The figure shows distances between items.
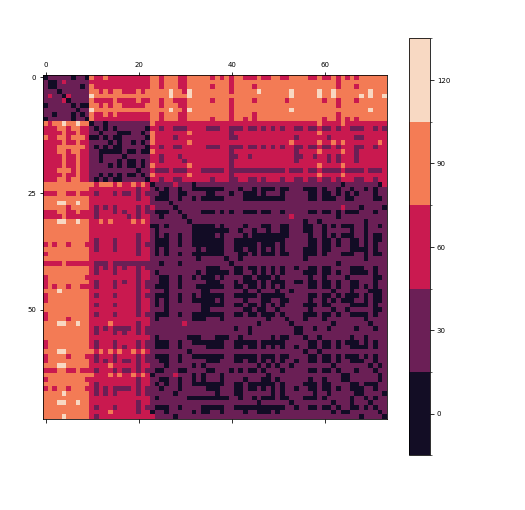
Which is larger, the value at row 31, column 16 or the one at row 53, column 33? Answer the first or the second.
the first
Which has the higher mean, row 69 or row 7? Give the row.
7
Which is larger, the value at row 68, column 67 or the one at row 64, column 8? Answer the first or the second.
the second
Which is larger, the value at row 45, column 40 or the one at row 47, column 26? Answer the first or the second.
the first
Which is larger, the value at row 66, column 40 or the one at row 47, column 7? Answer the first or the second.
the second
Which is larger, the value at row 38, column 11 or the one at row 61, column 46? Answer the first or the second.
the first
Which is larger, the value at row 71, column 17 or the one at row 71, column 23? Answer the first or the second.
the first
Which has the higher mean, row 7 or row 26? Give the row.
7
